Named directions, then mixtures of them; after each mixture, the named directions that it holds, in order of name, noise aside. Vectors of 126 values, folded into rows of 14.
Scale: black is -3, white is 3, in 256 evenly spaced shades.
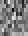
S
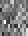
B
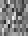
B, S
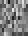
S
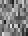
B, S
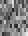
B, S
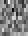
S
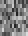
B, S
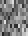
B, S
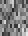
B, S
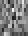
S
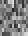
B, S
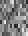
B, S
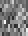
B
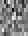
S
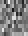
S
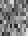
B, S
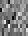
B, S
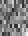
B, S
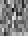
S
